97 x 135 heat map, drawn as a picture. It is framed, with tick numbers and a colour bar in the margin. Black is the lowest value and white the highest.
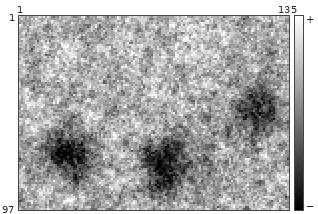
Dips: three. Odd rows or columns: none. Mirror symmetry: none. Grain: blotchy.
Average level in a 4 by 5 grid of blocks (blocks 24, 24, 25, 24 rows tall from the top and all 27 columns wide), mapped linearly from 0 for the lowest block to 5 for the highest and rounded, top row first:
44453
44441
12121
32024
